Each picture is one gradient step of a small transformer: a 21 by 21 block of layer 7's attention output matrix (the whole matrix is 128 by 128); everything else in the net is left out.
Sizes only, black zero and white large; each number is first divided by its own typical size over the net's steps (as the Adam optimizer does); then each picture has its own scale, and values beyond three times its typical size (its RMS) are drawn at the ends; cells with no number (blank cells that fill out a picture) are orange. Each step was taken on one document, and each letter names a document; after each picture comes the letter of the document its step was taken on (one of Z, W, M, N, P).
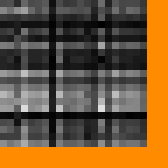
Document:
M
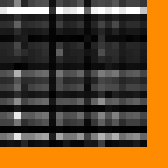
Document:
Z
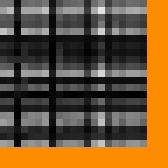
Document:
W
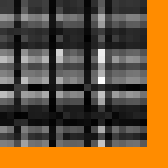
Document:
W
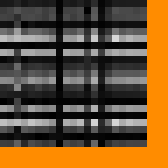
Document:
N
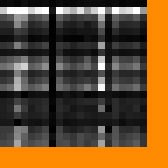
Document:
Z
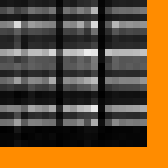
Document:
N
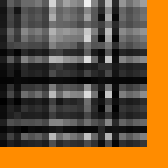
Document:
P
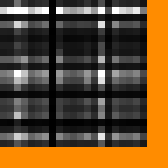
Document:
Z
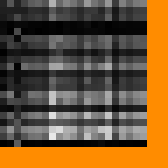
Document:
P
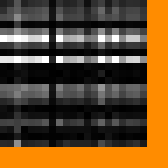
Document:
M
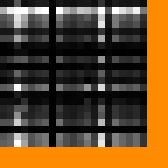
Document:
Z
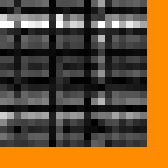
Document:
W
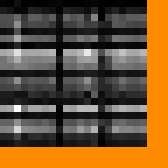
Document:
N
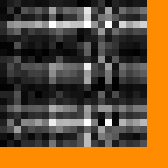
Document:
P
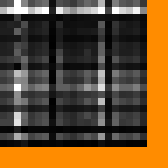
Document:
Z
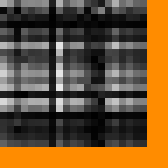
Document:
M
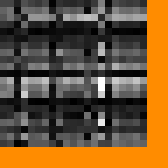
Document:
W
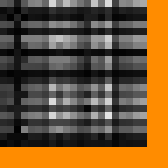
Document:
P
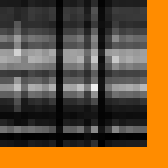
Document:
N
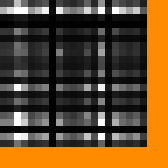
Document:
Z
